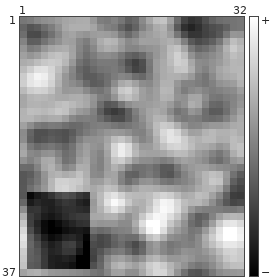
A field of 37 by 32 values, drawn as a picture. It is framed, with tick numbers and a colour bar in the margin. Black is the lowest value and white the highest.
In the bottom left lies a patch that is lower than the rest. The ninth with the lowest average is the bottom left. The field is mottled with small blotches.
